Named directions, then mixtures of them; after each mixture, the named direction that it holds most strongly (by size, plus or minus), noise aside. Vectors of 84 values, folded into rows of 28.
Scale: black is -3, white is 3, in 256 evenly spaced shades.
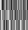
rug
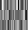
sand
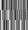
rug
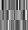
sand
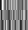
rug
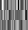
sand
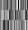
sand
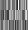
sand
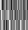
rug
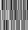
rug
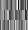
sand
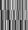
rug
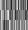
rug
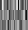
sand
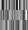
sand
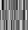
sand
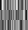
sand
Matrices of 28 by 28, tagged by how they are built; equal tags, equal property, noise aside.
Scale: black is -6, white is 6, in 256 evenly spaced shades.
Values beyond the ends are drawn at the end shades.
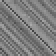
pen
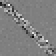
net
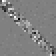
net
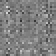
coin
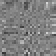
coin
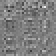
coin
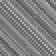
pen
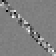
net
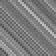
pen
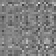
coin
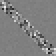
net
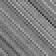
pen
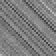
pen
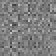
coin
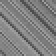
pen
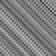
pen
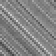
pen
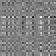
coin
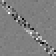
net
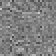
coin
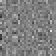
coin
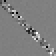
net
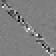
net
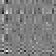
coin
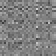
coin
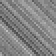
pen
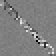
net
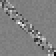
net
